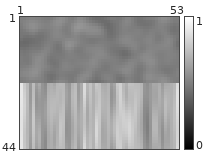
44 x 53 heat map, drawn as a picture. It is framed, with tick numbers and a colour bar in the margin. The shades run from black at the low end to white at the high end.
The table splits into 2 rows of 1 panel. Panel 1,1: middling, blotchy, faint in contrast. Panel 2,1: high, streaked downward.
